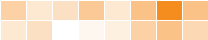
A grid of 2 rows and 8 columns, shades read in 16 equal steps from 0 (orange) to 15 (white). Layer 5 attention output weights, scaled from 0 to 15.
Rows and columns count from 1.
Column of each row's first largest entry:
2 3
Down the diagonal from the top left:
9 11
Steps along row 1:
up down down up down down up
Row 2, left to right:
12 11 15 14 13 9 7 10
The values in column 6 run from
7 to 9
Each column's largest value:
12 12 15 14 13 9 7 10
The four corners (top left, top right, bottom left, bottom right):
9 7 12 10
